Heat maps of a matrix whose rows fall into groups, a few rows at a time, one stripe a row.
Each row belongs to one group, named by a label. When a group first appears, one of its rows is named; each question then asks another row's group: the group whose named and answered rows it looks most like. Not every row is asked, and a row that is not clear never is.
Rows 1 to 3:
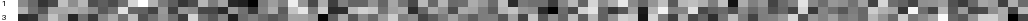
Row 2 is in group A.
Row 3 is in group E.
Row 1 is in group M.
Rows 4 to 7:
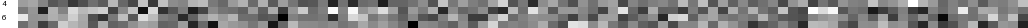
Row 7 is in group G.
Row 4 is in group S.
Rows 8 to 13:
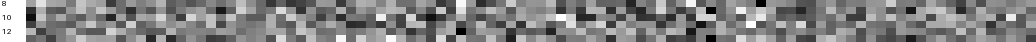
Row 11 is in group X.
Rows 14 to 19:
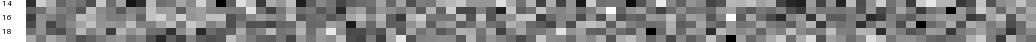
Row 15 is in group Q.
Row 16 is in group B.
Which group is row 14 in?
S
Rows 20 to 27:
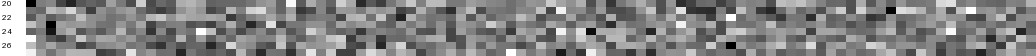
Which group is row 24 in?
E
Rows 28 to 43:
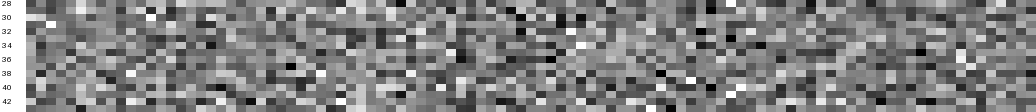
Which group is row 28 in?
B
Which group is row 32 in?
X
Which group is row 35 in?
Q
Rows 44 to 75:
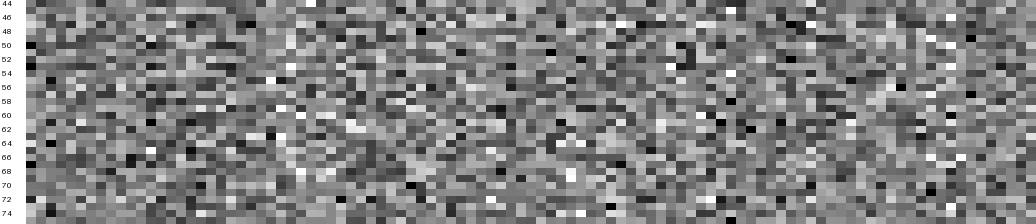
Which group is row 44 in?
A
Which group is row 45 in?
B
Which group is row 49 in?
S
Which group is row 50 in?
A
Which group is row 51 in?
A
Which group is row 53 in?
A
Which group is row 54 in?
B
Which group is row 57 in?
S
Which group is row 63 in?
Q
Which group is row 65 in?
M
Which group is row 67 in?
A
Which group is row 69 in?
X
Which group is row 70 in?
G
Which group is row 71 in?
G
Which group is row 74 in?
E
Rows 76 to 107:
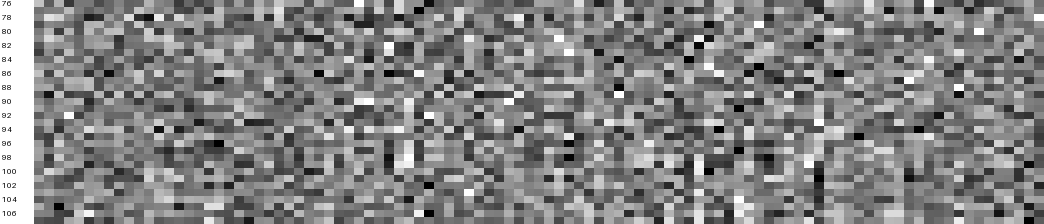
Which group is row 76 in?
G
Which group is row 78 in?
S
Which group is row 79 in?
X
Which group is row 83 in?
E
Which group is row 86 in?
S
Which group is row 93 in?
M
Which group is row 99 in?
E
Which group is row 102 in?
G
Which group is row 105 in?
E
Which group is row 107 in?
E
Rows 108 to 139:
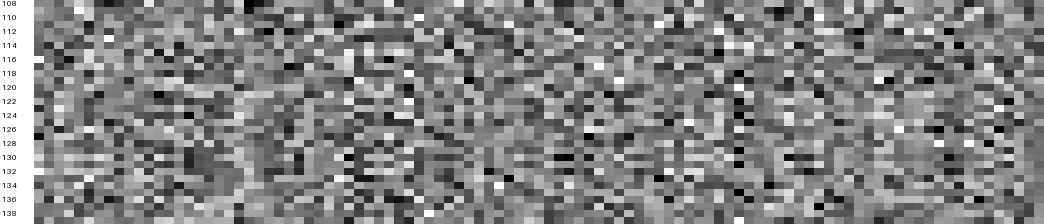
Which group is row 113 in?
X
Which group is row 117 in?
G
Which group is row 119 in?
Q
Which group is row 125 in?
S
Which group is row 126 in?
G
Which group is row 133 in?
X
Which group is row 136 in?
S
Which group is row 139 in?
B
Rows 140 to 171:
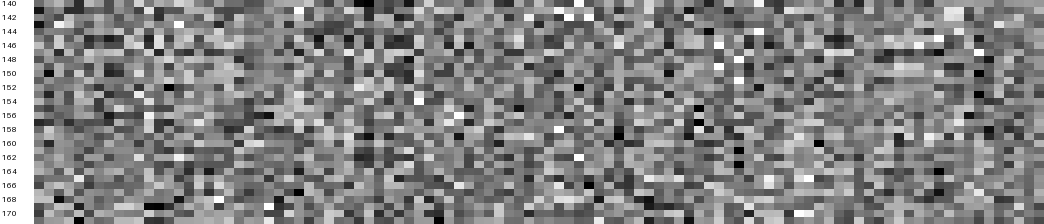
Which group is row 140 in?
X
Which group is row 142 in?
E
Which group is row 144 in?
X
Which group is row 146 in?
S
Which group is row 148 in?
B
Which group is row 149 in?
S
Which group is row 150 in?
S
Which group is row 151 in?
B
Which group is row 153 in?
S
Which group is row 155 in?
A
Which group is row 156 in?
M
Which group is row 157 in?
A
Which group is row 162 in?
X
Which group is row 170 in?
M
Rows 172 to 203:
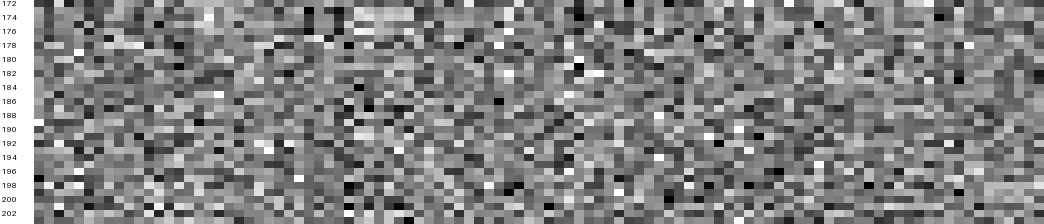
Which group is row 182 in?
G
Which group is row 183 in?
G
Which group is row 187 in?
S
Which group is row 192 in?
Q
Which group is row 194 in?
X
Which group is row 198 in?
Q
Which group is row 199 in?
Q
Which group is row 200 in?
A
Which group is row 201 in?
S
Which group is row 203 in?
B
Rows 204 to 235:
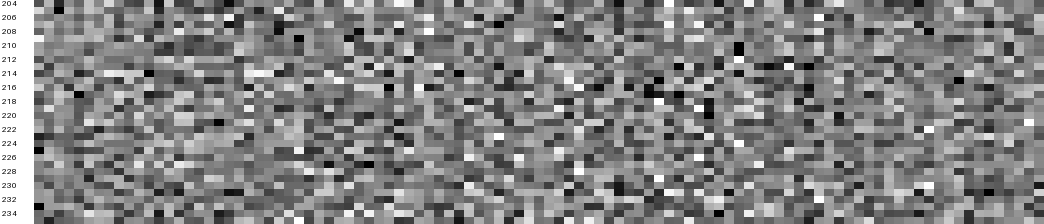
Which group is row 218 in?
X
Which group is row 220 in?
X
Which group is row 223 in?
A
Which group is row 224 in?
B
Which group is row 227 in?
X
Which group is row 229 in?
X
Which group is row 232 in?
M
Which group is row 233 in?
E
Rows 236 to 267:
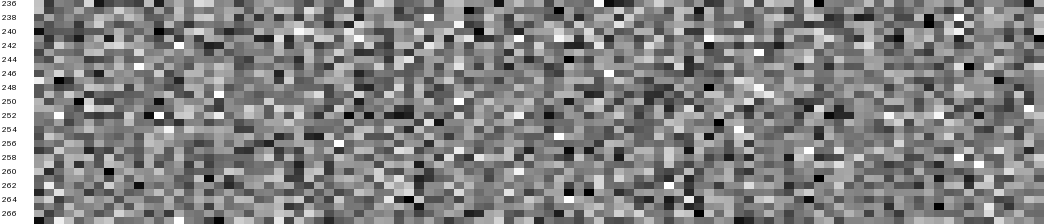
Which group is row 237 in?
A
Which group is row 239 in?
Q
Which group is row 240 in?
A
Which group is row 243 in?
X
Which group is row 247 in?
E
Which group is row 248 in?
X
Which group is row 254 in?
B
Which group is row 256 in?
M
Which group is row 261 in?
G
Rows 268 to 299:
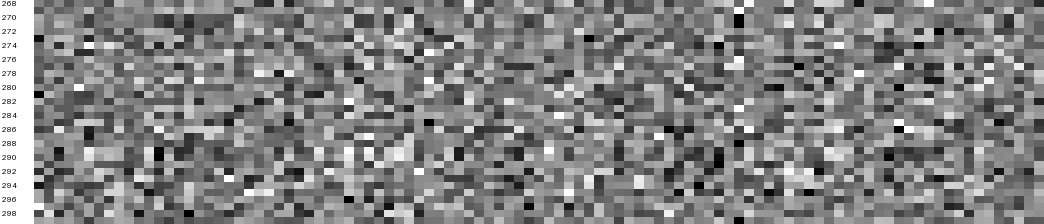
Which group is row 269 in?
B
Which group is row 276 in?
B
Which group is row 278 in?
Q
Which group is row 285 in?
G
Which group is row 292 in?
X
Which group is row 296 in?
S
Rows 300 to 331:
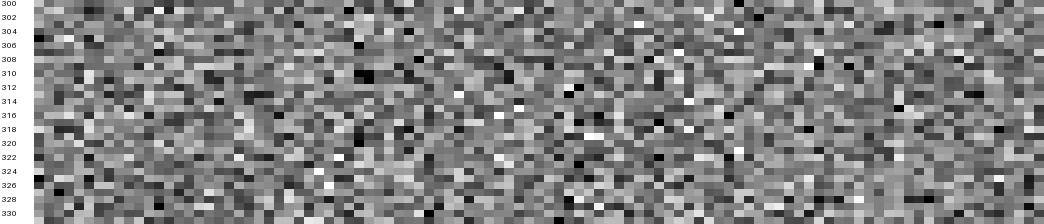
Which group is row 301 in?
S
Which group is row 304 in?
B
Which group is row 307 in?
A
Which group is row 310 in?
X
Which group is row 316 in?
M
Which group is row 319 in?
G
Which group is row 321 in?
B
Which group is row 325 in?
E
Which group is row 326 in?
X
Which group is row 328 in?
Q
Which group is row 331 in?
A
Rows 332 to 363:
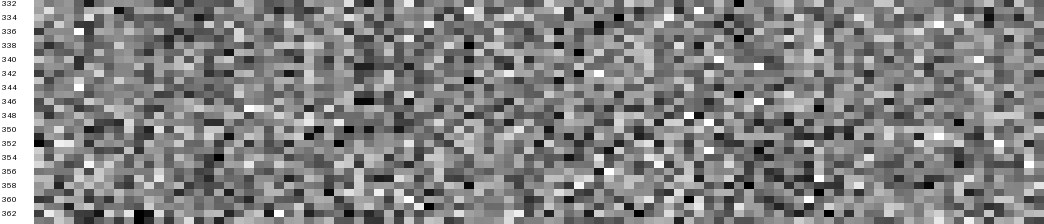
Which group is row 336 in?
M
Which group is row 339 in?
G
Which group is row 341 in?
X
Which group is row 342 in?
G
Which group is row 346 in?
X
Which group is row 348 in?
A
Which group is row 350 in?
S
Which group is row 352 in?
E
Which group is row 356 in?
M
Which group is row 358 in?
Q
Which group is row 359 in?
G
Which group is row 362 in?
S
